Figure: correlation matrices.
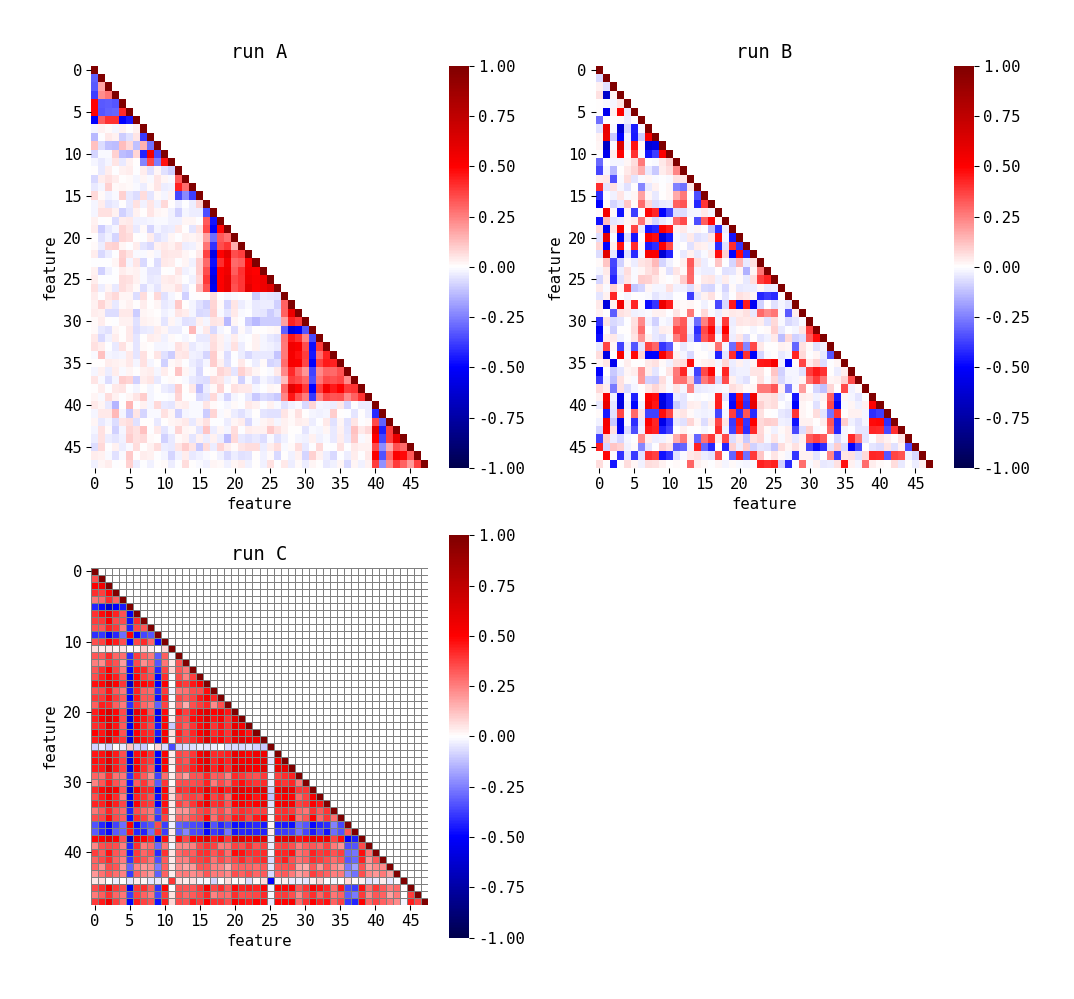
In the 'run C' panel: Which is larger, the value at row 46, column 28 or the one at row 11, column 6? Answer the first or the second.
the first
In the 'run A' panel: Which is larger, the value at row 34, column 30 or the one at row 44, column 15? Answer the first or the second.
the first
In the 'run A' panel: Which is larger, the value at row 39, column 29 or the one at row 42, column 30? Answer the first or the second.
the first
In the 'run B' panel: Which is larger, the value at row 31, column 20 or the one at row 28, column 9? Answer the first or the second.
the second
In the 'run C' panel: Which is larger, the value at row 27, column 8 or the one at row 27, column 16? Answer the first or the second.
the second
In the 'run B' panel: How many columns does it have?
48
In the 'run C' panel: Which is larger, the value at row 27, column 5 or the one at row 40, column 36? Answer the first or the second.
the second
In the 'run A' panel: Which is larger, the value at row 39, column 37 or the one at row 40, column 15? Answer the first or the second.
the first
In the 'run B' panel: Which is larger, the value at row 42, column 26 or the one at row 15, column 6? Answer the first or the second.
the second
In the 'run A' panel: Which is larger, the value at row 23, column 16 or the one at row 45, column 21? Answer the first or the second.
the first
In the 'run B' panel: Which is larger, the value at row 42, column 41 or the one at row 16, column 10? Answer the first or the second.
the second
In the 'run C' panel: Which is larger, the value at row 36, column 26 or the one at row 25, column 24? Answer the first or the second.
the second
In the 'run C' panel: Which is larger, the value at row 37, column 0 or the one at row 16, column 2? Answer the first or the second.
the second
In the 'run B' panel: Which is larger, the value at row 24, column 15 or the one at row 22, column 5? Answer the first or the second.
the first
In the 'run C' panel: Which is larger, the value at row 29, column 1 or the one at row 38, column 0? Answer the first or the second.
the second
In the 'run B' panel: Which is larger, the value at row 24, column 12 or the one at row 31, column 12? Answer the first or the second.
the second
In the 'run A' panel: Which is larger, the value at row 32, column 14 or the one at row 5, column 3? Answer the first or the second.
the first
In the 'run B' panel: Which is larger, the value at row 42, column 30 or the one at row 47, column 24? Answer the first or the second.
the second
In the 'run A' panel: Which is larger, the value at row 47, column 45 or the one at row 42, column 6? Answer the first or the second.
the first
